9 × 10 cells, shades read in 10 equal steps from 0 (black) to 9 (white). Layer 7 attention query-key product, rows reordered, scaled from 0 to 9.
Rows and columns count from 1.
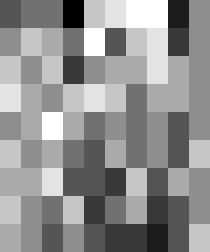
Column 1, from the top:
3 5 7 8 5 7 6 7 6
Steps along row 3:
down up down up up same up down down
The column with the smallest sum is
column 9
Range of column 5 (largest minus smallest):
7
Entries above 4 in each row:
5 7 9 9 7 6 6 5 4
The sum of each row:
50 56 57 62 52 50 49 45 37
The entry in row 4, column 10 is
5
